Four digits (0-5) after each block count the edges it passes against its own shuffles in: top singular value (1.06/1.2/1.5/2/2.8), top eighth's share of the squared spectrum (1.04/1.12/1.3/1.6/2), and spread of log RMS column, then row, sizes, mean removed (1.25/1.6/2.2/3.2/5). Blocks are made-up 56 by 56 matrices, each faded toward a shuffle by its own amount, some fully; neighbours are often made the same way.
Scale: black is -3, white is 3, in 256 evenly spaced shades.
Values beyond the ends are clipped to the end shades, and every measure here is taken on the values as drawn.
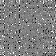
4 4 2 1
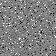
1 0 0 0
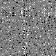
3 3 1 1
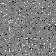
2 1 0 0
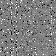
3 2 1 1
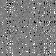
4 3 2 1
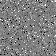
0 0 0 0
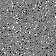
0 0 0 0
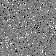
0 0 0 0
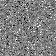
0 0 0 0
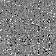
2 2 2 2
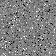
0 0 0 0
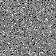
1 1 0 1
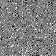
1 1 1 1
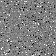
0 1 1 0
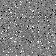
0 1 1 1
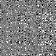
2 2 3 3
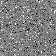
0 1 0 0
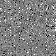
1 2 2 1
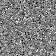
2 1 0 0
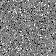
2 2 0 0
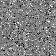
1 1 0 0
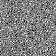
3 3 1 0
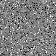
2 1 0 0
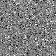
2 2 0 1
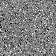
1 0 0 0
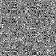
3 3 1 1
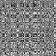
4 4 3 3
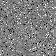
0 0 0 0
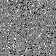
0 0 0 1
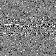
2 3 0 3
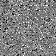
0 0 0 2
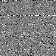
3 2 0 2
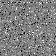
1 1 0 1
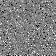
1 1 0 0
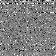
2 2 0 2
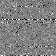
3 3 0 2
